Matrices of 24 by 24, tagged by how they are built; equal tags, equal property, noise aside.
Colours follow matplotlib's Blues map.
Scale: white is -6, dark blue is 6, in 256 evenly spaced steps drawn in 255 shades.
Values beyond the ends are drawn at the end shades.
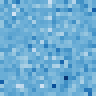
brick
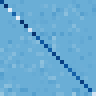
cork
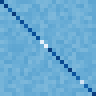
cork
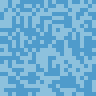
brick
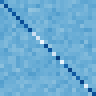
cork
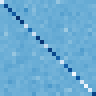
cork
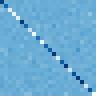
cork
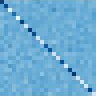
cork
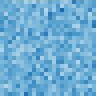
brick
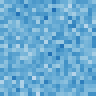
brick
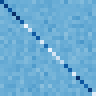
cork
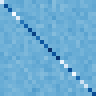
cork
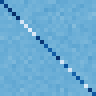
cork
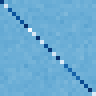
cork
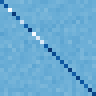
cork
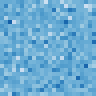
brick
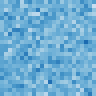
brick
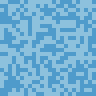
brick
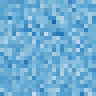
brick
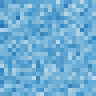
brick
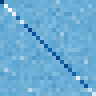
cork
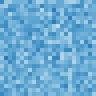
brick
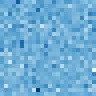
brick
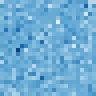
brick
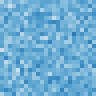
brick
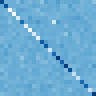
cork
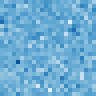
brick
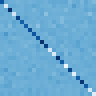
cork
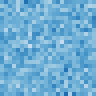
brick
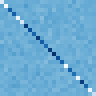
cork
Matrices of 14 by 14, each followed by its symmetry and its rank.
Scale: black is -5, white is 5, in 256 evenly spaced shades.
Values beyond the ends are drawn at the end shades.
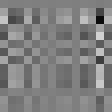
neither, rank one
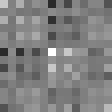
symmetric, rank two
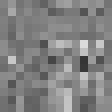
neither, rank three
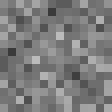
symmetric, full rank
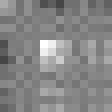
symmetric, rank two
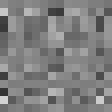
neither, rank two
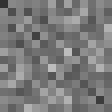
symmetric, full rank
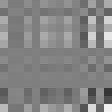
neither, rank one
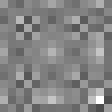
symmetric, rank two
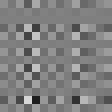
neither, rank one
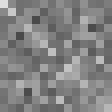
symmetric, full rank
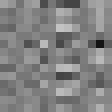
neither, rank two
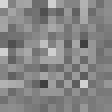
symmetric, rank two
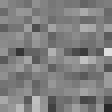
neither, rank two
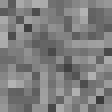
symmetric, full rank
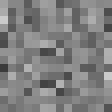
neither, rank three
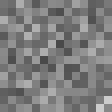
symmetric, full rank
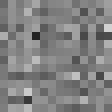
neither, rank three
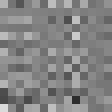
neither, rank two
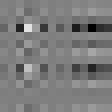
neither, rank one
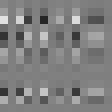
neither, rank one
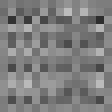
neither, rank two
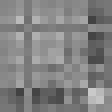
symmetric, rank two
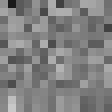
neither, rank three
